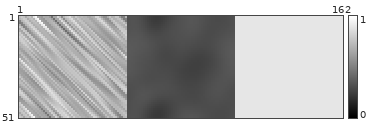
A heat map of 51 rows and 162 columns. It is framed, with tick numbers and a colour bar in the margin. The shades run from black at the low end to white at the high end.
The table splits into one row of 3 panels. Panel 1,1: high, slanting down to the right. Panel 1,2: low, smooth, faint in contrast. Panel 1,3: very high, flat.
